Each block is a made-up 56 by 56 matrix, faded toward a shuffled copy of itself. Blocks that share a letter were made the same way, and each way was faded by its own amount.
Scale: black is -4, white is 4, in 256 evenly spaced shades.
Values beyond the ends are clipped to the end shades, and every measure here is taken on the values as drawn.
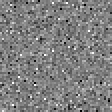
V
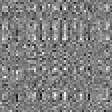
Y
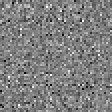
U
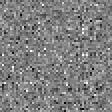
U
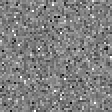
V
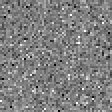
V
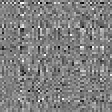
Y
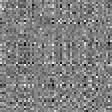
Y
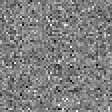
U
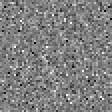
V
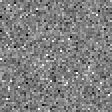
V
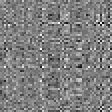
Y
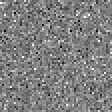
V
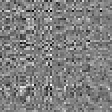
Y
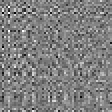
Y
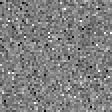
V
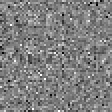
U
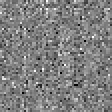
U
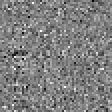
U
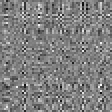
Y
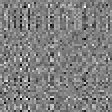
Y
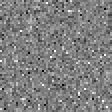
V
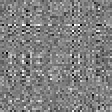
Y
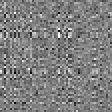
Y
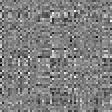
Y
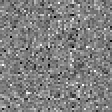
U
